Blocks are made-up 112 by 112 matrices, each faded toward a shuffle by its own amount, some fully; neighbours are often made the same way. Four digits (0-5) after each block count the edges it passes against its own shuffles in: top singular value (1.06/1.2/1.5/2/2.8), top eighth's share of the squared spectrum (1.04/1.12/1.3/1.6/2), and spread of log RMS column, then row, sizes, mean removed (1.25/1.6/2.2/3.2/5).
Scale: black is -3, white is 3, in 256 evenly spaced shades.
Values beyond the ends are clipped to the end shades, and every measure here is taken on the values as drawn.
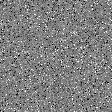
0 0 1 0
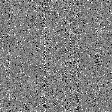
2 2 3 0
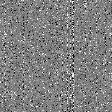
2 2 3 0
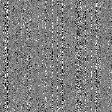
2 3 4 0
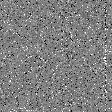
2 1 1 0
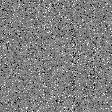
0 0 1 0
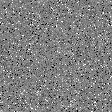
0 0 0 0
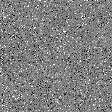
3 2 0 0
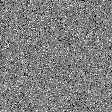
0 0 0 0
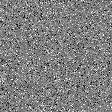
1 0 0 0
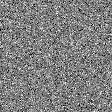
1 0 0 0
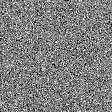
0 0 0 0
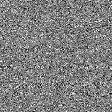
3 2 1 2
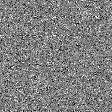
2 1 0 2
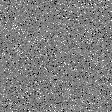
0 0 0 0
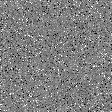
0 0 0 0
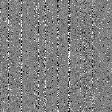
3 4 4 0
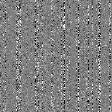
3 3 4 0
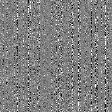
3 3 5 0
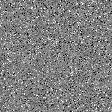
3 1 0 0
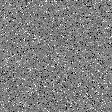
2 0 0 0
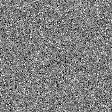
0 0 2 0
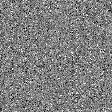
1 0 2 0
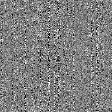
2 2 4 0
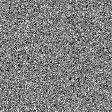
0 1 2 0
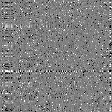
5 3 2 2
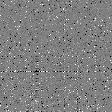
4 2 1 1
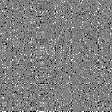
5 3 2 2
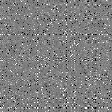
5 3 2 2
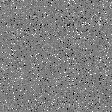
3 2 1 0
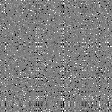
5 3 2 2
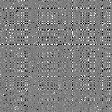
5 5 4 4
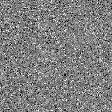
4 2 1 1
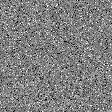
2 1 0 0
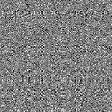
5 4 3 3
